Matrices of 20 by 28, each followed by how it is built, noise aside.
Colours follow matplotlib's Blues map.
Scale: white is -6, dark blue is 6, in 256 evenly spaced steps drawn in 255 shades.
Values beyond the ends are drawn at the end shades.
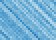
Toeplitz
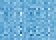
low rank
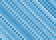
Toeplitz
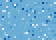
sparse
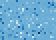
sparse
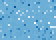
sparse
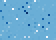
sparse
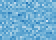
low rank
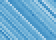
Toeplitz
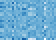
low rank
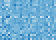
low rank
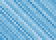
Toeplitz
